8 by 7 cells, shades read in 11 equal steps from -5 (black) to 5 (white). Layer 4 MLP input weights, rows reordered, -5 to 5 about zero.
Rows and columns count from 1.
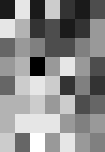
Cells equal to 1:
11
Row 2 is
4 2 -3 -2 -4 -3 1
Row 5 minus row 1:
3 -1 8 0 0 4 -1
